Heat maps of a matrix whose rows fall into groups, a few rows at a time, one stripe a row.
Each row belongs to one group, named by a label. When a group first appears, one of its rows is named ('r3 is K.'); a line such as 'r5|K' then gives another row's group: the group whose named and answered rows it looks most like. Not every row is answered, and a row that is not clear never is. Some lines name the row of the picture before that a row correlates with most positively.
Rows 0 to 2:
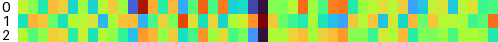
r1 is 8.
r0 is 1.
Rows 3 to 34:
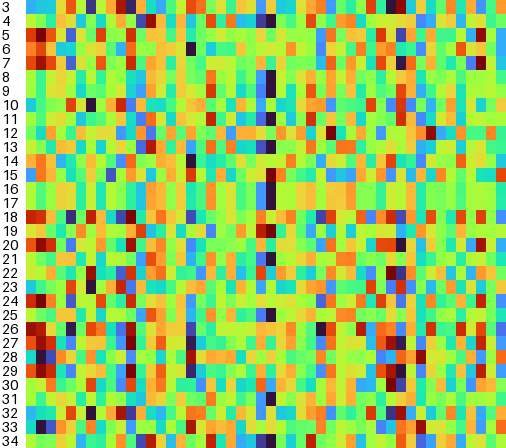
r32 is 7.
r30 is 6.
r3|7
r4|1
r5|6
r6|6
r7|6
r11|1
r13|1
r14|6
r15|8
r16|1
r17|1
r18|6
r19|8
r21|1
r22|6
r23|7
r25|1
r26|6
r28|7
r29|6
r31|1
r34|1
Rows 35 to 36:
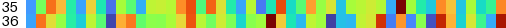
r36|8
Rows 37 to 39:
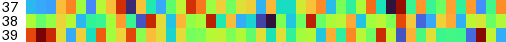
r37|7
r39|6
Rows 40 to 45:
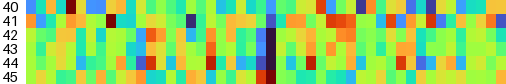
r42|1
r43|1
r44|1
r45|8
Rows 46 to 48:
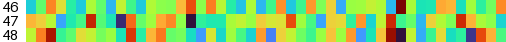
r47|6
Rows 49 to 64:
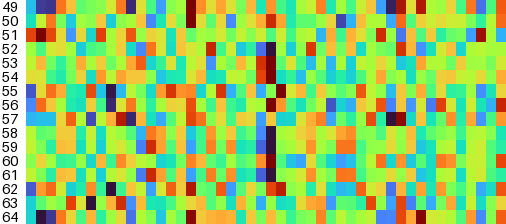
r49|7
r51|6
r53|8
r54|8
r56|8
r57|7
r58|1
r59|1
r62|8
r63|7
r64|7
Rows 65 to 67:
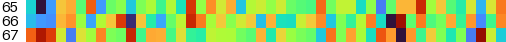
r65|7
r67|6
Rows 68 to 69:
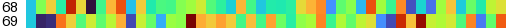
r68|7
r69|7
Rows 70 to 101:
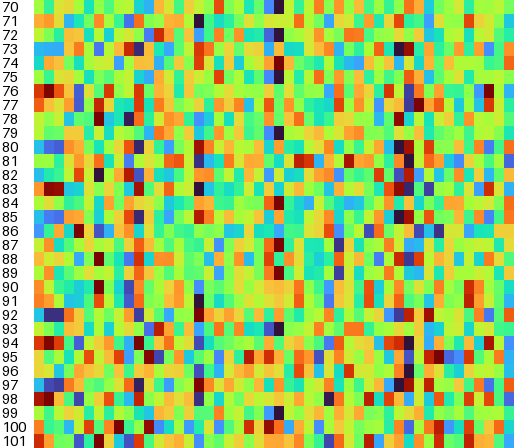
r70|1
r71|6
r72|1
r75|1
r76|6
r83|6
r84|8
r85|7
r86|7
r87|8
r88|6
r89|8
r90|6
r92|7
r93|1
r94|6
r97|7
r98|6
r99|1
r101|6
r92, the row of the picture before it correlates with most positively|69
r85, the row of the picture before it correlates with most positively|69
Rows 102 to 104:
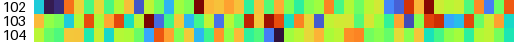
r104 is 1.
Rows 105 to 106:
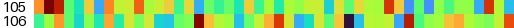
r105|6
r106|8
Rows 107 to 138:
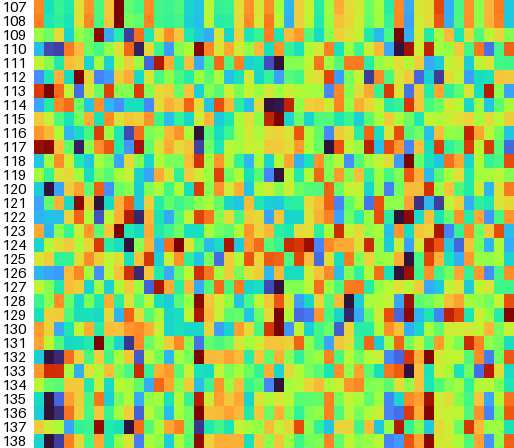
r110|7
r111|1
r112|7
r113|6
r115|8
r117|6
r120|7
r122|7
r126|7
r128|8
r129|8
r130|8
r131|6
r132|7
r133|6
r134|1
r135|7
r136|7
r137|6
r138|7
